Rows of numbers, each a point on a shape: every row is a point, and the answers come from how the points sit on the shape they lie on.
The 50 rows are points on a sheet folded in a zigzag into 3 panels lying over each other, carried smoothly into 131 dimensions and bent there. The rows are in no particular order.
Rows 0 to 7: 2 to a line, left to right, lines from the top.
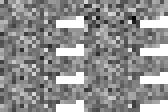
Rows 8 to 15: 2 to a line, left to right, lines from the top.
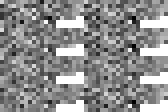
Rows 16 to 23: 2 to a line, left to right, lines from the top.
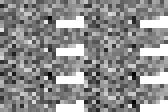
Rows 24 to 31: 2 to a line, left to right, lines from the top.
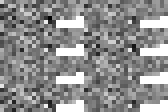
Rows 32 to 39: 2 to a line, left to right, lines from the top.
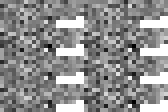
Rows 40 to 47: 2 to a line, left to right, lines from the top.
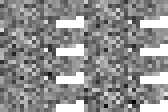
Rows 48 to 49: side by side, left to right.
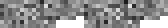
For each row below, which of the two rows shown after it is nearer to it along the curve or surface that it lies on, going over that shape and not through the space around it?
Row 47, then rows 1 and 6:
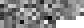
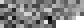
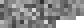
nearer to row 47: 1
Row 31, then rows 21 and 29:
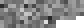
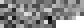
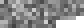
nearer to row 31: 21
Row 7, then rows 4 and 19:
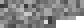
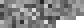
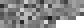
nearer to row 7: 19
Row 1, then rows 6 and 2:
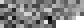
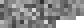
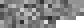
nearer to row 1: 2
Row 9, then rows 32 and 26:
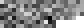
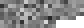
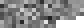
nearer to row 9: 26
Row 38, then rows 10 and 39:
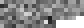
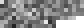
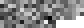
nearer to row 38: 39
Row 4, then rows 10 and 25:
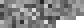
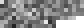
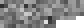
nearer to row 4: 10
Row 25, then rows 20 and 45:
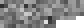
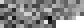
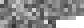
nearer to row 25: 20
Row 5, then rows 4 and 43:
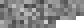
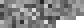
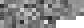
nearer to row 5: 43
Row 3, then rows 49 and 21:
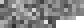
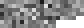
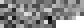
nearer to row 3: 49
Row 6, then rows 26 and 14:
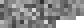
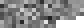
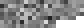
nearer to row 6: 26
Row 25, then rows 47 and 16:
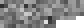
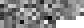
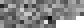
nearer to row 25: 16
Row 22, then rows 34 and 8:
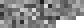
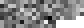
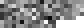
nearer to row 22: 8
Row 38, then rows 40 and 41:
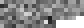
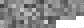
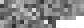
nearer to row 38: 40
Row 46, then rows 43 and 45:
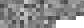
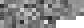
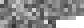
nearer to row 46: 43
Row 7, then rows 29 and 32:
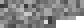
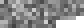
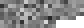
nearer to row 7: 32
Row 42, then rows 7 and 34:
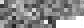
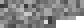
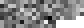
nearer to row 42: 34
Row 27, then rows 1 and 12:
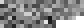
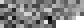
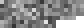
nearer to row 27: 1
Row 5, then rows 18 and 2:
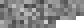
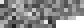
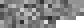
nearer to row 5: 2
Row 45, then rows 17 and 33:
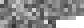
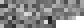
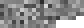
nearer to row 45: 33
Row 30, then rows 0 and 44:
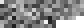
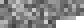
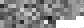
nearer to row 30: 0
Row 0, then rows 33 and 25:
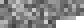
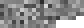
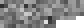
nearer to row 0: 33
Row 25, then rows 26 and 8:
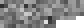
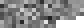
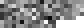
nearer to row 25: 26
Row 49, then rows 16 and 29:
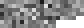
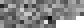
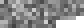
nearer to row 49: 29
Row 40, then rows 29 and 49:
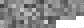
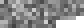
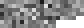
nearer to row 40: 29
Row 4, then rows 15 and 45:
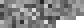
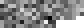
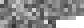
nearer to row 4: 45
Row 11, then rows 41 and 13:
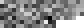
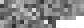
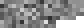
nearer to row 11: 13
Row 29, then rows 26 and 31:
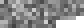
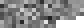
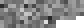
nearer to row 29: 26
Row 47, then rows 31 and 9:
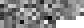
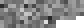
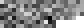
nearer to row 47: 9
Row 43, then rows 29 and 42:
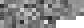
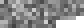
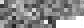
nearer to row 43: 29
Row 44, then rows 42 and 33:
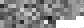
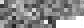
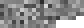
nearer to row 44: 33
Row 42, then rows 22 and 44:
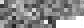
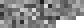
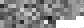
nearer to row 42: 22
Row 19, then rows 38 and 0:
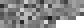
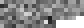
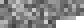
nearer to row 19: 38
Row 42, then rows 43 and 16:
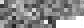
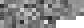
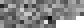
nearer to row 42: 43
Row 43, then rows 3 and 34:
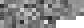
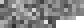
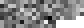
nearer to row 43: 34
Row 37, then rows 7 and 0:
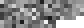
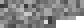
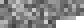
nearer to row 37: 0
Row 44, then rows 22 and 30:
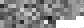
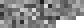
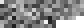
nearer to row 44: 22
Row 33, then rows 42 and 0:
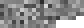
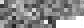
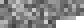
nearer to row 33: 0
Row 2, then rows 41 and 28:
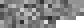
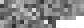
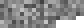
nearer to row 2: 28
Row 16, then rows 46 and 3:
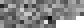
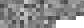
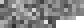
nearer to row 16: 46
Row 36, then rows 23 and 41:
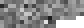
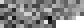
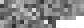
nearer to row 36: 23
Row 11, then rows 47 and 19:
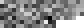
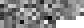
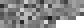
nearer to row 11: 47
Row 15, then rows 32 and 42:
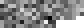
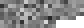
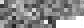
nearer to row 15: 32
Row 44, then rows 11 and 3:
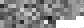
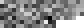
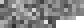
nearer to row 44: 11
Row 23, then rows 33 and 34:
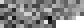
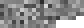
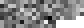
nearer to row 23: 34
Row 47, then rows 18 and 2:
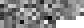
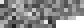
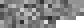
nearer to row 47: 2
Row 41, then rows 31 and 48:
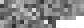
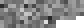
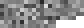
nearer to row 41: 48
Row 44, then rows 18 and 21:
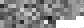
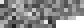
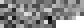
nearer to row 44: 21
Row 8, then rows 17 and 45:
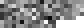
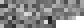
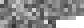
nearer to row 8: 45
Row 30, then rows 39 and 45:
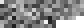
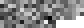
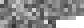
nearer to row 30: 45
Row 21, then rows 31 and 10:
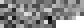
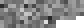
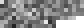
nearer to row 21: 31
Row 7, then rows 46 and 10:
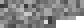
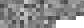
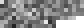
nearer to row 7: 46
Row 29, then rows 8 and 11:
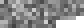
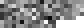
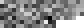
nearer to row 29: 8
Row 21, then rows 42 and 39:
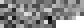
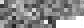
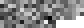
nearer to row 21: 39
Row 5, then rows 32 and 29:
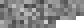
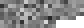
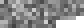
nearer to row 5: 29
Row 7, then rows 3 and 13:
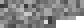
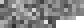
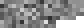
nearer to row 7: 13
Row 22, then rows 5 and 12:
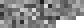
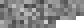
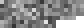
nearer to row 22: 12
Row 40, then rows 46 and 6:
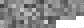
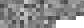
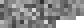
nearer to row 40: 6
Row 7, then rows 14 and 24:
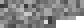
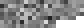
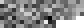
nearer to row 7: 14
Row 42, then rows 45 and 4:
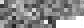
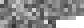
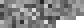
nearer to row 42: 45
